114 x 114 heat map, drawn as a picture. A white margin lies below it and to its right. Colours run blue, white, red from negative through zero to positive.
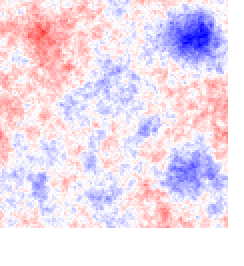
Ninth with the lowest average: top right. Mirror symmetry: none. Ninth with the highest average: top left. Lone odd cells: none. Dips: two. Odd rows or columns: none.
